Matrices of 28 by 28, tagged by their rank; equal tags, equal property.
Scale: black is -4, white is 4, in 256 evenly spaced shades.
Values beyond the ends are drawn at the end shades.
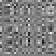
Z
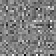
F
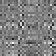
Z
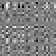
Z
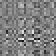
Z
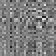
Z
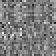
F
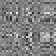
Z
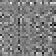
F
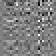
Z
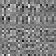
Z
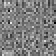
F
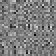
F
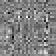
F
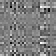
Z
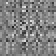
Z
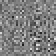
F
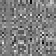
F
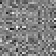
F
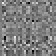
Z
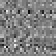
F
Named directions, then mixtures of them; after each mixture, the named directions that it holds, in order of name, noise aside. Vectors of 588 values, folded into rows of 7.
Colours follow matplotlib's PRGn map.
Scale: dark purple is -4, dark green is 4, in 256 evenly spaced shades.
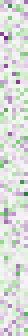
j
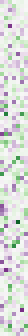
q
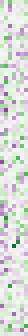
j, q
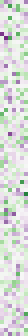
j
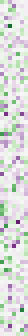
q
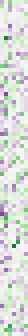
j, q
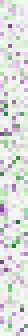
q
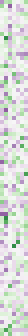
j, q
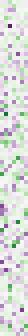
q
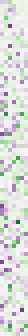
q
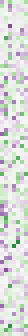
j, q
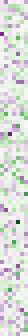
j, q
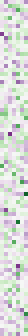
j, q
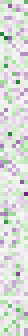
j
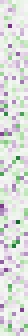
q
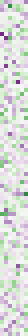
j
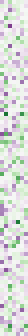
q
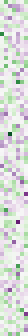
j, q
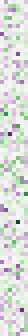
j, q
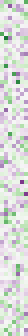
j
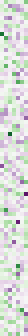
j, q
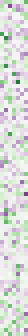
j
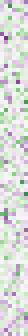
j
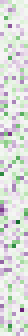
q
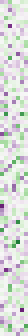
q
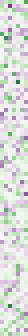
j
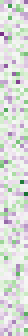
j
